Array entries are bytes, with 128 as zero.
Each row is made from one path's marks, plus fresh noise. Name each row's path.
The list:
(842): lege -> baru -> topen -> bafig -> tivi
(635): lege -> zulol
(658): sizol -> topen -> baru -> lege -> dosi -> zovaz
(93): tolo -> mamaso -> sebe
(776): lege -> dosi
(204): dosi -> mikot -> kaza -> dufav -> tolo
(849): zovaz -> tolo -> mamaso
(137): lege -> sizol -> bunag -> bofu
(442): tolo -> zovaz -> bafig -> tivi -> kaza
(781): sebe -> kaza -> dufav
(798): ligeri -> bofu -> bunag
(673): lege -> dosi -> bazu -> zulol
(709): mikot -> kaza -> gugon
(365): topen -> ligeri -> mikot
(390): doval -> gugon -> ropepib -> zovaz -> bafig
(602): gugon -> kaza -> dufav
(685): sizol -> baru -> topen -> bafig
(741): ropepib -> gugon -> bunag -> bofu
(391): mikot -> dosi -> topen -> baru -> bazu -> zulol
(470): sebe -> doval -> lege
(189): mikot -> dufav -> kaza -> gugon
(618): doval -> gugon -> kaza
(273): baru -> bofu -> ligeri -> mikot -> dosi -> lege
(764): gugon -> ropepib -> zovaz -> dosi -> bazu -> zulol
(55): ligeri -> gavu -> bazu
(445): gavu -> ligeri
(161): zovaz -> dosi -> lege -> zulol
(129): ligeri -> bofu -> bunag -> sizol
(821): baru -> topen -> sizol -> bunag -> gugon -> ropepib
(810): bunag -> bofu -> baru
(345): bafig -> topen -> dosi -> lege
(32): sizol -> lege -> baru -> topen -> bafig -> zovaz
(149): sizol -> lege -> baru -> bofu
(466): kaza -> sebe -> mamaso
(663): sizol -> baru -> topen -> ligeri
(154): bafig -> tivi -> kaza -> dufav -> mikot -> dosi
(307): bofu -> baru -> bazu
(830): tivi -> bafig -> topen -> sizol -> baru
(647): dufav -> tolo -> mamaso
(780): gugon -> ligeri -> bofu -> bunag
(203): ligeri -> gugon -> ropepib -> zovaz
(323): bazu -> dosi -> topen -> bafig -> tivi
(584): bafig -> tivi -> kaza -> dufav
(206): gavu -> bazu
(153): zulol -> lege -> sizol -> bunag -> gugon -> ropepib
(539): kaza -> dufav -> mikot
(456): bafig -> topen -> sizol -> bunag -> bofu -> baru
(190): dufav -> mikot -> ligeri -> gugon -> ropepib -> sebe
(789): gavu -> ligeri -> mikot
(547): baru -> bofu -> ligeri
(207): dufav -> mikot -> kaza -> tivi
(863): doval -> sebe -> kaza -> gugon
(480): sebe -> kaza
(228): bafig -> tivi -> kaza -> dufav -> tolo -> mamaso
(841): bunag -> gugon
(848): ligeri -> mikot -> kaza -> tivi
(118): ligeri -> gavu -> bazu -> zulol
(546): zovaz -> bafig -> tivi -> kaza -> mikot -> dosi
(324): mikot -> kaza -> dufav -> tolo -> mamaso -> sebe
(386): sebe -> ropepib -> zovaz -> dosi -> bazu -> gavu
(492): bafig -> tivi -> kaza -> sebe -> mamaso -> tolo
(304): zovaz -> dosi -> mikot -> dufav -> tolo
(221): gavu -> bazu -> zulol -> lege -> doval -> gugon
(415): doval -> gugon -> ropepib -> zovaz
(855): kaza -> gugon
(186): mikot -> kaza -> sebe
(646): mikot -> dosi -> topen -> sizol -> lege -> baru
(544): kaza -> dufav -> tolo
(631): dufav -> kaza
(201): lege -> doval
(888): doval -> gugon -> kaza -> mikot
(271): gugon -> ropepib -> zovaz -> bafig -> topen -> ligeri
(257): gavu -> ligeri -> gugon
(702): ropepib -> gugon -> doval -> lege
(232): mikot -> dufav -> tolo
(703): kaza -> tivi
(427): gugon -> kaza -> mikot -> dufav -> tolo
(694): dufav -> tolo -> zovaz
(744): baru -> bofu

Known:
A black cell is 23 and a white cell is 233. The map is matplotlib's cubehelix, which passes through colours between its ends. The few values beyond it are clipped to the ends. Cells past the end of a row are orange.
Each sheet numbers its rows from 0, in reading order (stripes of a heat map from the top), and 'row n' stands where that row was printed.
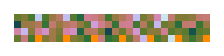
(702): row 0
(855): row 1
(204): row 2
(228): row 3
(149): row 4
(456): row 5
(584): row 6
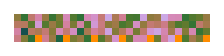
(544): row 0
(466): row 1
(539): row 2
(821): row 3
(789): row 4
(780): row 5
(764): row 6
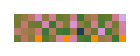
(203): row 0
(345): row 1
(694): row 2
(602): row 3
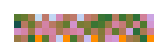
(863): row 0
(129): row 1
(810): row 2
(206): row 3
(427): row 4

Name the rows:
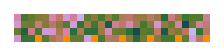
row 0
(849)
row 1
(741)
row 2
(32)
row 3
(776)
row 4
(442)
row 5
(304)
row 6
(221)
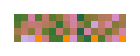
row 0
(55)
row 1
(492)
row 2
(647)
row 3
(365)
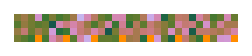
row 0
(390)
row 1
(673)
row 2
(798)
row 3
(207)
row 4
(480)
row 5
(93)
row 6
(232)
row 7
(445)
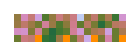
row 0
(841)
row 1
(546)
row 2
(137)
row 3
(201)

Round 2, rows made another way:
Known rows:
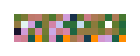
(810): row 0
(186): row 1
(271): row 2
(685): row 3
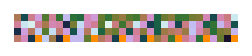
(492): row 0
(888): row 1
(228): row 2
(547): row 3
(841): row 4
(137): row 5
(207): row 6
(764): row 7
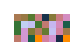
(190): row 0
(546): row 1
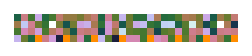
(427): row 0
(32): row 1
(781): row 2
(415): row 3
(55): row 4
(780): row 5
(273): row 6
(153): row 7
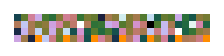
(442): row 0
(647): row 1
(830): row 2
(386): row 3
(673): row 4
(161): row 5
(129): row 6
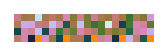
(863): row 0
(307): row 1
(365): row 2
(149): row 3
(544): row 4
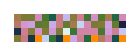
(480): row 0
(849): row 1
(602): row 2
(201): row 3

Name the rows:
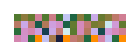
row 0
(631)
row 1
(618)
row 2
(232)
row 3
(584)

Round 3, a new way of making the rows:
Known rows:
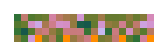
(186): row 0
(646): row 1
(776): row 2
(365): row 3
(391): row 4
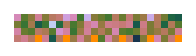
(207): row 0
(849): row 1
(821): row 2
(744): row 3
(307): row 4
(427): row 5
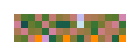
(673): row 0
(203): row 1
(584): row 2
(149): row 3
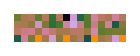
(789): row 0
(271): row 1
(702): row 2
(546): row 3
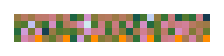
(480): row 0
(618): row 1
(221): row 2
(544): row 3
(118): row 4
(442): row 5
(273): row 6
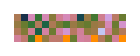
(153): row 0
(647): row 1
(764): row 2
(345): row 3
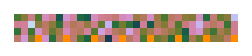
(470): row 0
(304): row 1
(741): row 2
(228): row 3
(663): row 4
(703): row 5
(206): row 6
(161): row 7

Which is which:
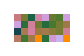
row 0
(55)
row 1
(631)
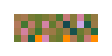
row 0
(32)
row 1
(848)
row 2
(888)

